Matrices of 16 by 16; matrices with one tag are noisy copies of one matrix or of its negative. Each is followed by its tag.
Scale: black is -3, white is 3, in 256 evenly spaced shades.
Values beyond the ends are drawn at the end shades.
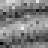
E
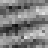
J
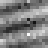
J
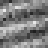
J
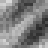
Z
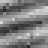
J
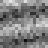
E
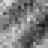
Z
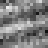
J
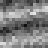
E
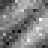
Z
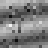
E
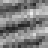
J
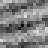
J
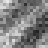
Z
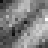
Z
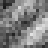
Z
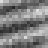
J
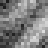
Z
